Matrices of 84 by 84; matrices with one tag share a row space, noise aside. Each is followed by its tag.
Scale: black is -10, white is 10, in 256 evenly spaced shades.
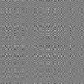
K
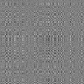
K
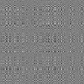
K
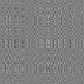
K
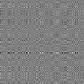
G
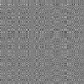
G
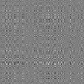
K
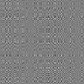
K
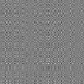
K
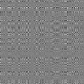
G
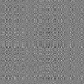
K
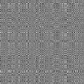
G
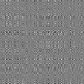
K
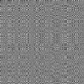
G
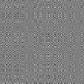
K
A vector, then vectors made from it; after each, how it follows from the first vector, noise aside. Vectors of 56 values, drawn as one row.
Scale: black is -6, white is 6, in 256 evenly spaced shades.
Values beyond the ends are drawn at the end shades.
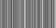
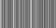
reversed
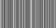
reversed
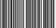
scaled up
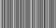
reversed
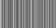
reversed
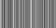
reversed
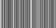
reversed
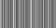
reversed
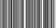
scaled up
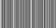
reversed
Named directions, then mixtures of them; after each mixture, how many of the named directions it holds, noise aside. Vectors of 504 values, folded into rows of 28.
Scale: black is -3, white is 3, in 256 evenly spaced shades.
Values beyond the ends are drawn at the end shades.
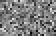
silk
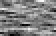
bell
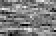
one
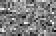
two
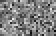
one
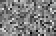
one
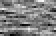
one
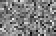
one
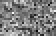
two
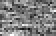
two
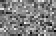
two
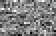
two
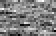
two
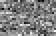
two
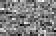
two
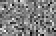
one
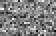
two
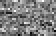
two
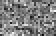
two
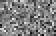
one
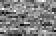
two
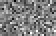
one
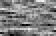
one
